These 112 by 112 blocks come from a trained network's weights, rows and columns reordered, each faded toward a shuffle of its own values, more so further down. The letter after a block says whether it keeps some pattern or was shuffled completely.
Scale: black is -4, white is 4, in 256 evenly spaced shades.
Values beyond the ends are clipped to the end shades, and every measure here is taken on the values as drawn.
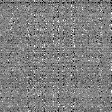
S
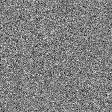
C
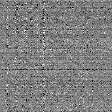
S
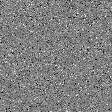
C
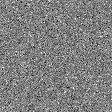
C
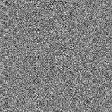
S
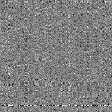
S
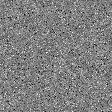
C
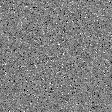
C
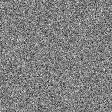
C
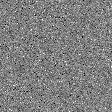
C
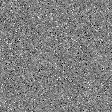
C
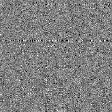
S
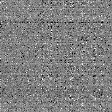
S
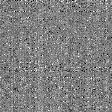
S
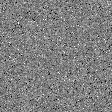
C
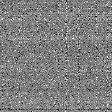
S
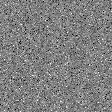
C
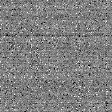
S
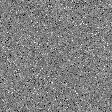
C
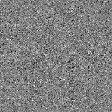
S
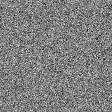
C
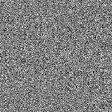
S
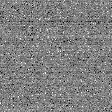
S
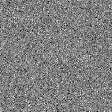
S
